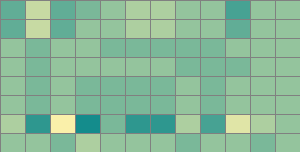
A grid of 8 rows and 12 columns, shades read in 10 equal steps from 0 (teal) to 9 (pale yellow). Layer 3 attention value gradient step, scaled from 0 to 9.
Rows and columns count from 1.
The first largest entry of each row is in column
2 2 1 1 1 1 3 4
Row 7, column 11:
6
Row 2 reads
3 7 3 5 5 6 6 5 5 3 5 5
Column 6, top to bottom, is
6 6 4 5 4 4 1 5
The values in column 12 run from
5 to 5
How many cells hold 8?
1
